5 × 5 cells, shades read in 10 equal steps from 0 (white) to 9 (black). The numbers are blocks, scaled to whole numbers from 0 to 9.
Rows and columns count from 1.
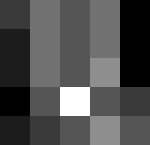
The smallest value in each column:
7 5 0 4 6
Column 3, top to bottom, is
6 6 6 0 6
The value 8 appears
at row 2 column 1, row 3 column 1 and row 5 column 1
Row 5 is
8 7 6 4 6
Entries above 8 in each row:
1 1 1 1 0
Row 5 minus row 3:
0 2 0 0 -3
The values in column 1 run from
7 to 9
